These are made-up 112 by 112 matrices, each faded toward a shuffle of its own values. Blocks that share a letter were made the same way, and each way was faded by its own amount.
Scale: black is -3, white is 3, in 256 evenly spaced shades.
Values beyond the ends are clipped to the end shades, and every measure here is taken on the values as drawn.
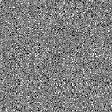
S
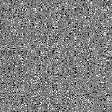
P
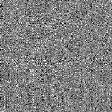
S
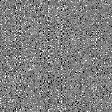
P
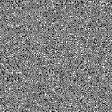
S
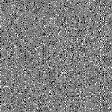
P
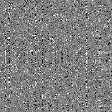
P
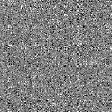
S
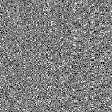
S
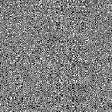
S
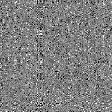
P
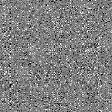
P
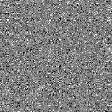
S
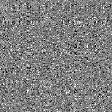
S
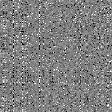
P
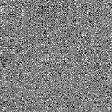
S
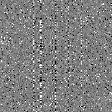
P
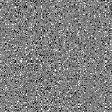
P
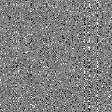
P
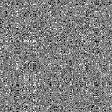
S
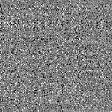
S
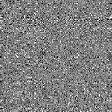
S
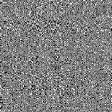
S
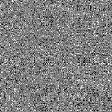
S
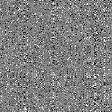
P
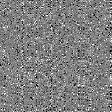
P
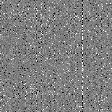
P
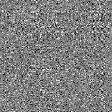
S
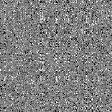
P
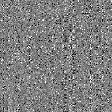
P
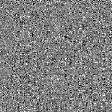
S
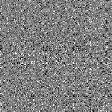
S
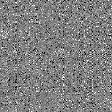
P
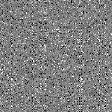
P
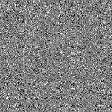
S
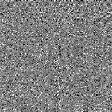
S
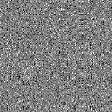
S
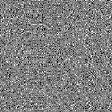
S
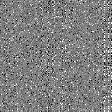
P
